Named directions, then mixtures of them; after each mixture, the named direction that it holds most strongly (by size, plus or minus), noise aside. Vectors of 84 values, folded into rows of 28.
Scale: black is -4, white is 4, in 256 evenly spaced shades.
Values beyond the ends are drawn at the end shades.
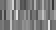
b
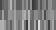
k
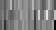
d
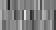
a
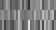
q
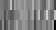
d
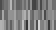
k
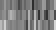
d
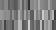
q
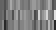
d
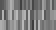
k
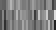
d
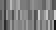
d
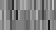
b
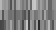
k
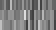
k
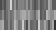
k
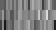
d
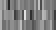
a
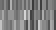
k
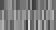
k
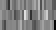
a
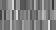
b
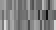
d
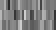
a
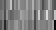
d
